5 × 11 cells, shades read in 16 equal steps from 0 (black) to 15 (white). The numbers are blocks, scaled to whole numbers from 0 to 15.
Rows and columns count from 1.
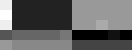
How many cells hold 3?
0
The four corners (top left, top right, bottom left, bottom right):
14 9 9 4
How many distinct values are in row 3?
4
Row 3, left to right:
14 2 2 2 2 2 9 9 10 9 9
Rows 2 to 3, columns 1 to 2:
15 2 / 14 2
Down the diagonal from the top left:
14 2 2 6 8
